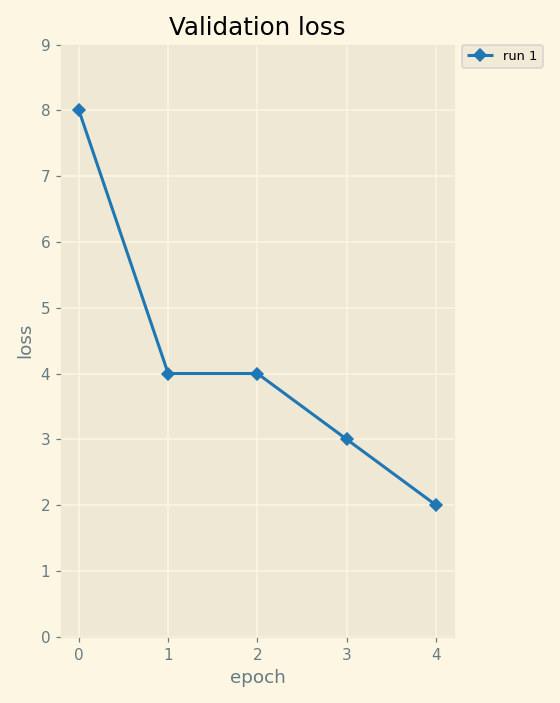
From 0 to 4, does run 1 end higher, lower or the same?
lower
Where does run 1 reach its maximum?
0
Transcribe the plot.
Title: Validation loss
x-axis: epoch, ticks 0 1 2 3 4
y-axis: loss, ticks 0 1 2 3 4 5 6 7 8 9
Legend: run 1
Values:
run 1: 8 4 4 3 2
